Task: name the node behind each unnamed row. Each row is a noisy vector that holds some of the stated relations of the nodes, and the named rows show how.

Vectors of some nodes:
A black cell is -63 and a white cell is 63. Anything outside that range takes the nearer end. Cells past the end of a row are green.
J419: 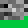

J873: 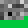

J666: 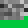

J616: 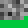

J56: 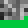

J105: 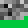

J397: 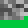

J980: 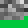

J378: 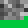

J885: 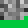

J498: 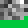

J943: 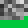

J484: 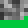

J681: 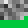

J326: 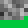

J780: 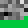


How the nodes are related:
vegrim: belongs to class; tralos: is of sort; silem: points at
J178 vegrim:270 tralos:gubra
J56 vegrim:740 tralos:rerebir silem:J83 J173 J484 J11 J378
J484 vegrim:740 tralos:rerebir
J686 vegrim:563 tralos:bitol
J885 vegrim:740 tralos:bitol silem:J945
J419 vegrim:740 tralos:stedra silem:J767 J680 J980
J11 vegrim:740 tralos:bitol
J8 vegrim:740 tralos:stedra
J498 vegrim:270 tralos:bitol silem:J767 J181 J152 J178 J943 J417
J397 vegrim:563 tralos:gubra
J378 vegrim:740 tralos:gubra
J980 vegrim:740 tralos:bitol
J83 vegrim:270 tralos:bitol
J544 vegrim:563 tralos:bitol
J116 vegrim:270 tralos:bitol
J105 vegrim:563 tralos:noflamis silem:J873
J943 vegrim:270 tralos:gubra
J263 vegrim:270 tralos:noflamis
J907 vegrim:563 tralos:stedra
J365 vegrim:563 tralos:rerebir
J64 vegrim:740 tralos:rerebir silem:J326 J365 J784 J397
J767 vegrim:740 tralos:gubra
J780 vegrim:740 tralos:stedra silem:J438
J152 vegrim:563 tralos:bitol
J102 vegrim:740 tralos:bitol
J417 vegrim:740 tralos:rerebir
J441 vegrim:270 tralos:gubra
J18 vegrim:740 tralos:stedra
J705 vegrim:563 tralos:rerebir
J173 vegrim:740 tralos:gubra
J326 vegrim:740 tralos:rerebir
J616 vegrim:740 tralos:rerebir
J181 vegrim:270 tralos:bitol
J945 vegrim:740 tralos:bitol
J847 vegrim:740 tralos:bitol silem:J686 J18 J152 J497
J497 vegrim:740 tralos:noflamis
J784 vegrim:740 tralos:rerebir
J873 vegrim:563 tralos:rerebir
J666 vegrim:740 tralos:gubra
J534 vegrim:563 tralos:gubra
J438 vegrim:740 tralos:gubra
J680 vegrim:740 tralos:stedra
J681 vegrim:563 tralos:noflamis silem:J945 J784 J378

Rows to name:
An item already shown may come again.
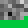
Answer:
J705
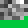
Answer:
J498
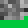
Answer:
J11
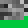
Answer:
J8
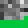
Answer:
J83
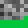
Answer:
J417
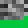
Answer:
J680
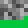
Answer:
J365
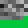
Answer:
J767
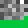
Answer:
J847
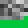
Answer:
J441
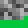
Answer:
J365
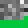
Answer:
J102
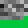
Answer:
J767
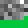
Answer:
J544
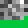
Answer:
J498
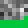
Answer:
J64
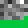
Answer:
J181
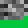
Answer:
J680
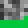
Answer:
J484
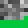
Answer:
J11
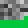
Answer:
J263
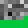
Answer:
J873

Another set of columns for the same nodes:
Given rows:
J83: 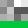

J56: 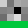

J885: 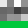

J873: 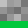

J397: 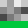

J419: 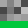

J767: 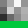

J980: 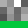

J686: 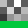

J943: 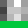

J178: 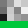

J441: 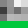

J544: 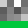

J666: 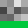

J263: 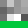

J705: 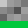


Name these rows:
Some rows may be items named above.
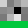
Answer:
J56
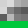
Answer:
J484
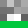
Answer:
J263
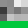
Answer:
J441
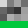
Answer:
J780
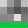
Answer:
J681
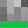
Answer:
J18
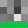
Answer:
J105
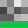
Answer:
J666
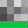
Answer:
J534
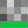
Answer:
J497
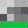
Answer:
J484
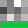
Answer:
J116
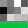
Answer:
J498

